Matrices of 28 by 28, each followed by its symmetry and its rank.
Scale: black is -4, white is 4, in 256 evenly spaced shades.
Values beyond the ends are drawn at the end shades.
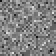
symmetric, full rank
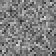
symmetric, full rank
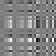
neither, rank one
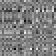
neither, rank three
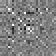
symmetric, rank five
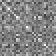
symmetric, rank five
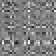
neither, rank three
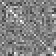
symmetric, rank five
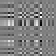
neither, rank one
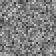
symmetric, full rank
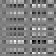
neither, rank one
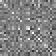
symmetric, rank five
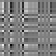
neither, rank one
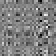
neither, rank three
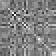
symmetric, rank five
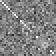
symmetric, full rank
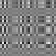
neither, rank one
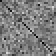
symmetric, full rank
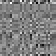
neither, rank three
